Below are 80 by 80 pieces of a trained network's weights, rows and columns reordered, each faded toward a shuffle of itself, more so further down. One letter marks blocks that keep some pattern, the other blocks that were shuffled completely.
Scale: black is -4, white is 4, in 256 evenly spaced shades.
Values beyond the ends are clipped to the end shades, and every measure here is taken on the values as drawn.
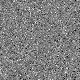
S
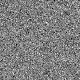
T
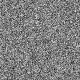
T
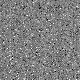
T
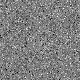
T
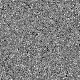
S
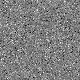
S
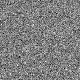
T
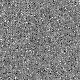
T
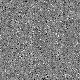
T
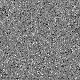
S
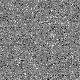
T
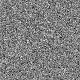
S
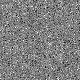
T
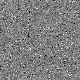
S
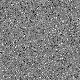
S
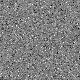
S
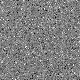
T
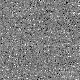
T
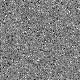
S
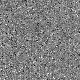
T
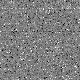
T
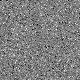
S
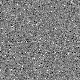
T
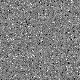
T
